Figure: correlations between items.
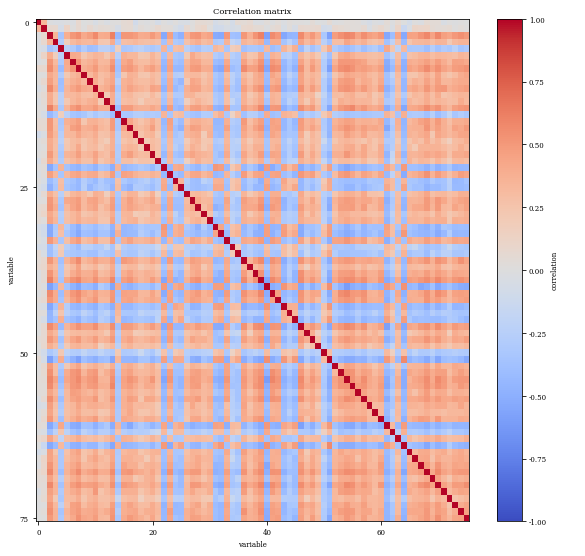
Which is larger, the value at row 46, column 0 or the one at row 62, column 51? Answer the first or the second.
the second
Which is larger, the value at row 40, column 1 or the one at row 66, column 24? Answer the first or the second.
the first
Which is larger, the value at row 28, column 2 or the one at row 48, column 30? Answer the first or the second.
the first
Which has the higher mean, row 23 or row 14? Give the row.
23
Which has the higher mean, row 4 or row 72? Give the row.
72
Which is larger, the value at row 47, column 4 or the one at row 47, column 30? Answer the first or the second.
the second
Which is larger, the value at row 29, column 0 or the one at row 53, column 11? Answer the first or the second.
the second
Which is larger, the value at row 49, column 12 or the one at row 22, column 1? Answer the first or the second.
the first
